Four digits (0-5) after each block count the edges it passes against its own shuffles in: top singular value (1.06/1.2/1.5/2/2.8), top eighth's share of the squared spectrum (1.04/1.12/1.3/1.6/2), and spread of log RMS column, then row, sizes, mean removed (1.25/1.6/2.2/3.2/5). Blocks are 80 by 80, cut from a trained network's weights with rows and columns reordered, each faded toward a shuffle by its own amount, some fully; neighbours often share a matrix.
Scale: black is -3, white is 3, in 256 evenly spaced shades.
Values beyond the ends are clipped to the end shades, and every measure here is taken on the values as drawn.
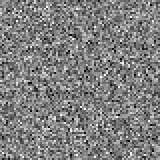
1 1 0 0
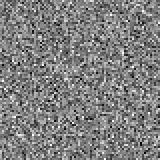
2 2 1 0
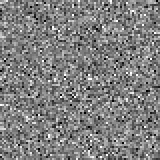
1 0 0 0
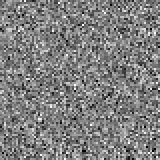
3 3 1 1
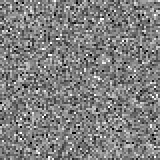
0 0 0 0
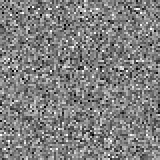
1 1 0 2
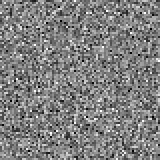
1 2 0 1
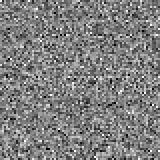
1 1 0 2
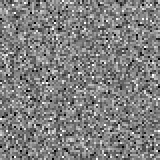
0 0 0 0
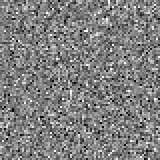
0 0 0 0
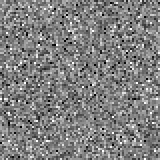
0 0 0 0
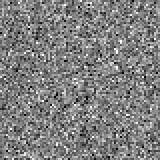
1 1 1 0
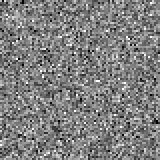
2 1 0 0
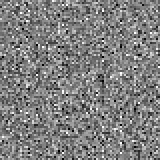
3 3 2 0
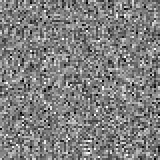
3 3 2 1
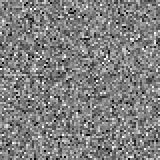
0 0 0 0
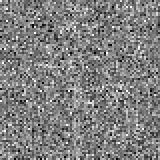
1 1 0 1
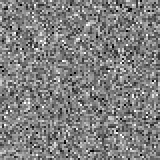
0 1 0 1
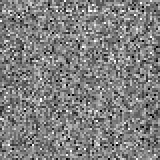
2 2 0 1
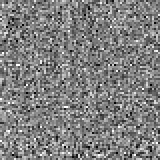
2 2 0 2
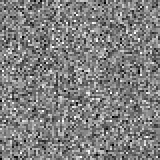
1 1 0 1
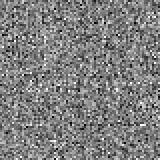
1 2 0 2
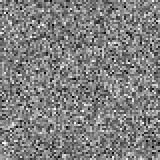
1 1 0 0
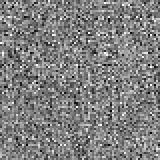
2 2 0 2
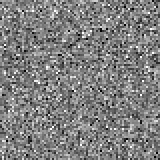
0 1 0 1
